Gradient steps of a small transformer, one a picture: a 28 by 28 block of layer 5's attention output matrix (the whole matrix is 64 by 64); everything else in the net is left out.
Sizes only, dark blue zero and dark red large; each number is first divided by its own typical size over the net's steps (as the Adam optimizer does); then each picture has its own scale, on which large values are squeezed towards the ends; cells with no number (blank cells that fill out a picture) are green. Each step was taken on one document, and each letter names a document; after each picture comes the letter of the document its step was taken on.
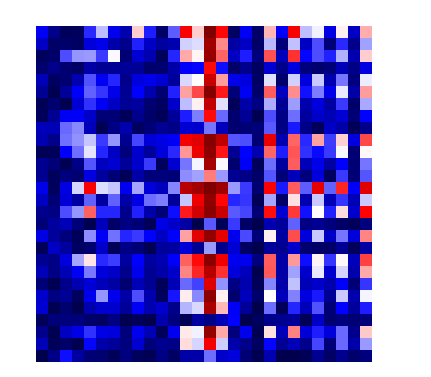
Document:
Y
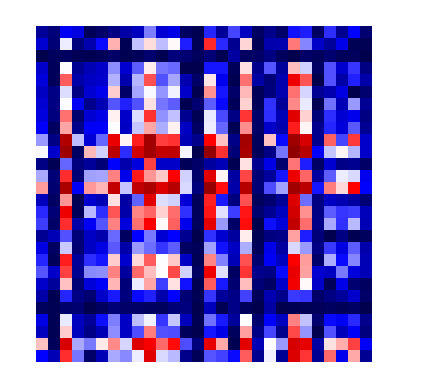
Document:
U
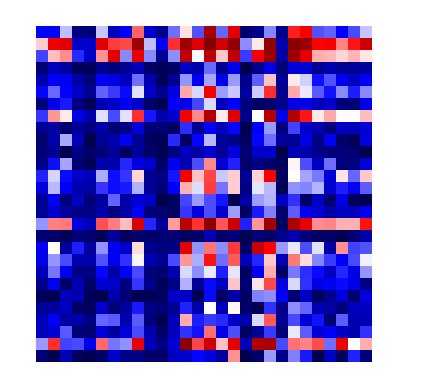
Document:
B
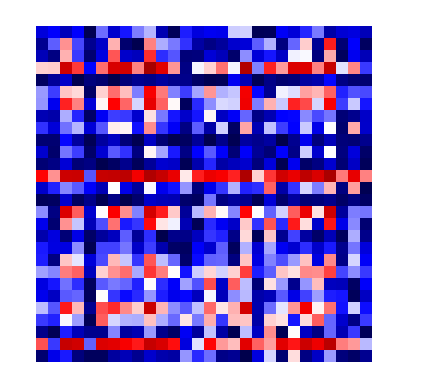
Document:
U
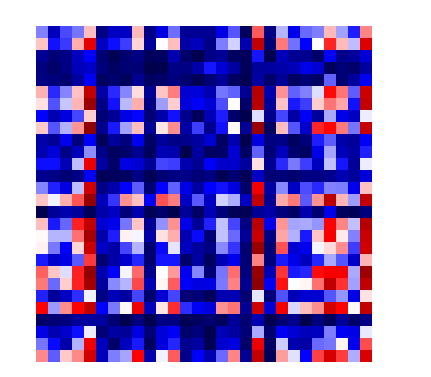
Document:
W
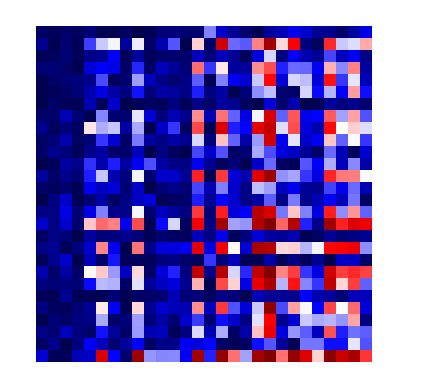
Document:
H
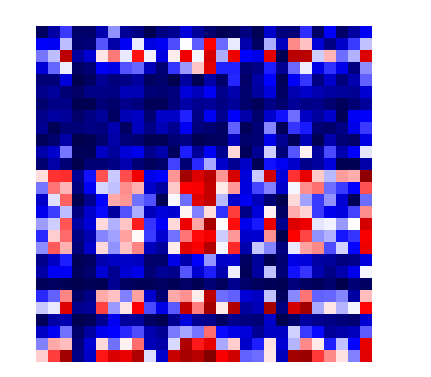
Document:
B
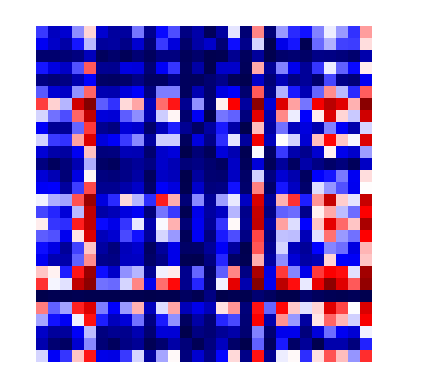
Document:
W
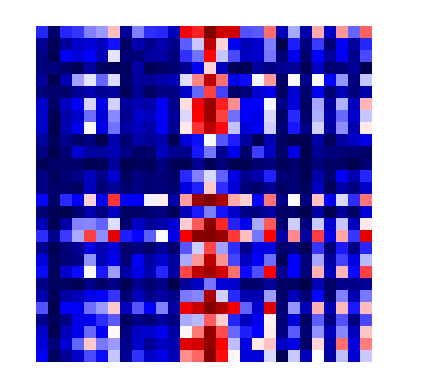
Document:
Y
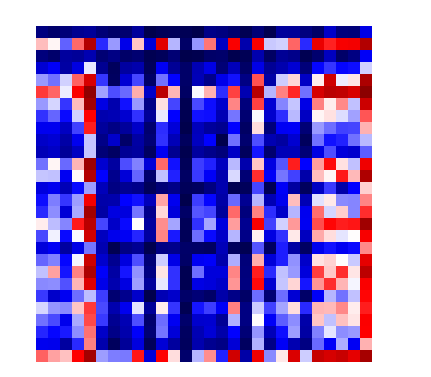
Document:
W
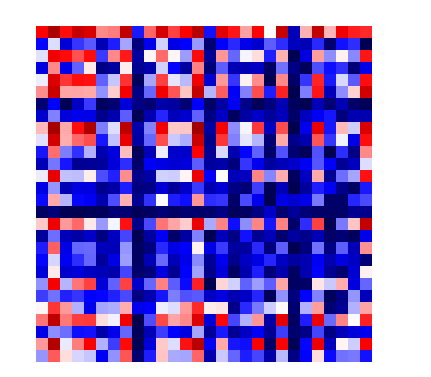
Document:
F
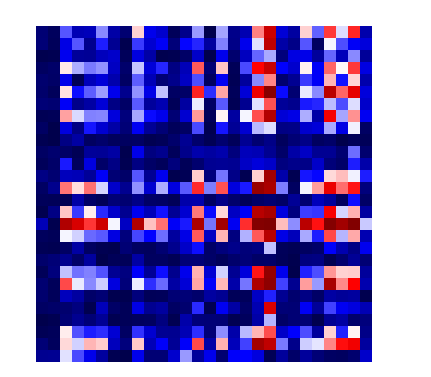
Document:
H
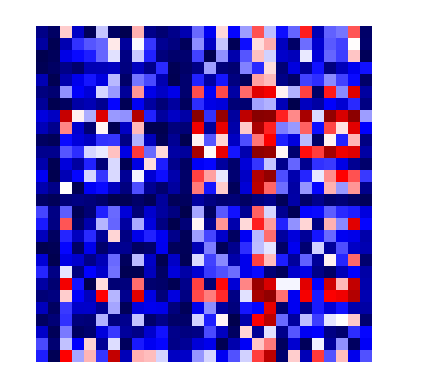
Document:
H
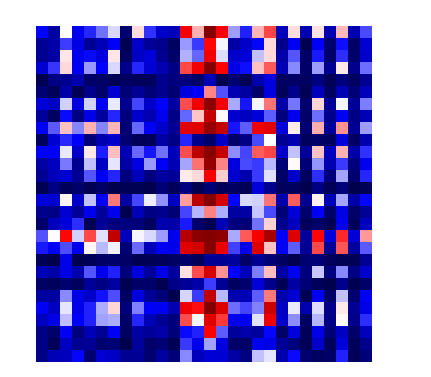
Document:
Y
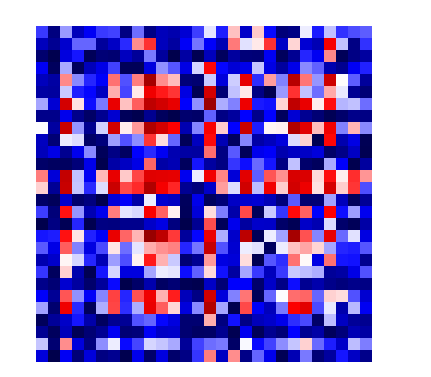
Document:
U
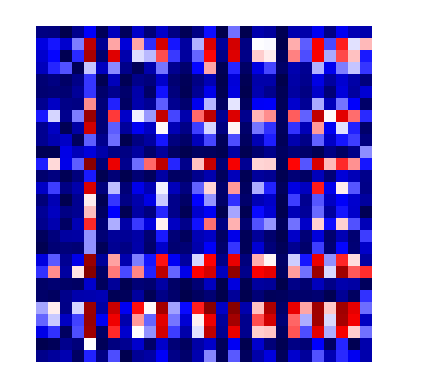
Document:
W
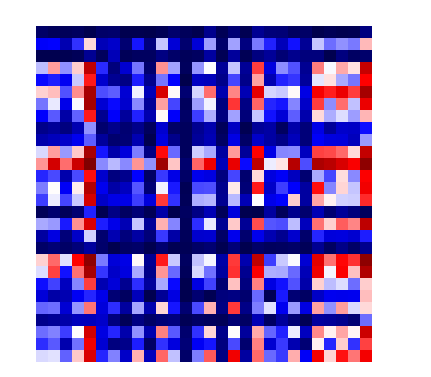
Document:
W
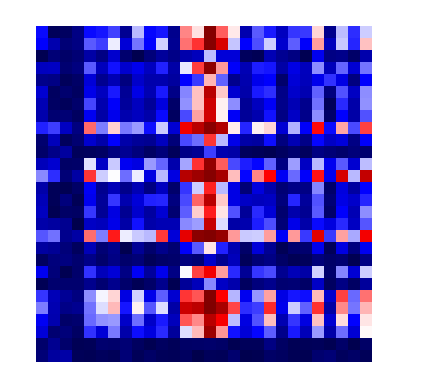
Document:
Y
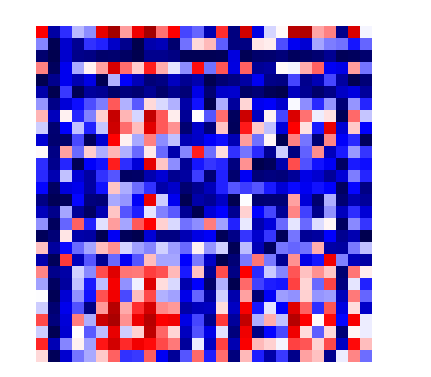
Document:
U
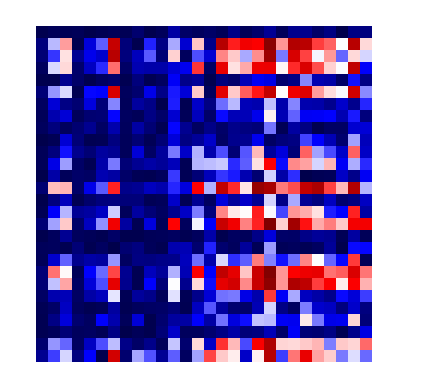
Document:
H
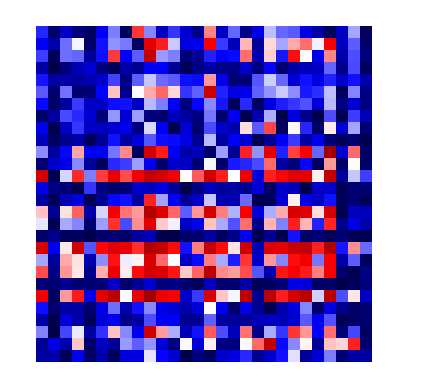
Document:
U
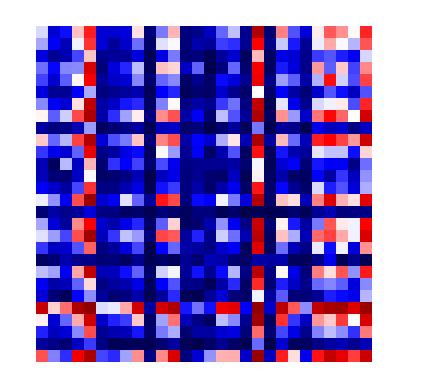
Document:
W
